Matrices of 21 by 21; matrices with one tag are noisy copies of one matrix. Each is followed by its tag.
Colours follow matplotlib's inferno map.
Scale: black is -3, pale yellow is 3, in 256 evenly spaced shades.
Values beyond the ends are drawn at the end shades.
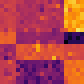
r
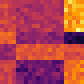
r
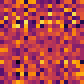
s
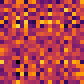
s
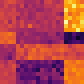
r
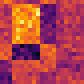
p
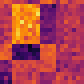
p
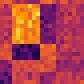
p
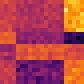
r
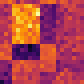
p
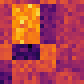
p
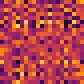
s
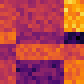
r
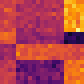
r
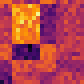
p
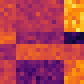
r
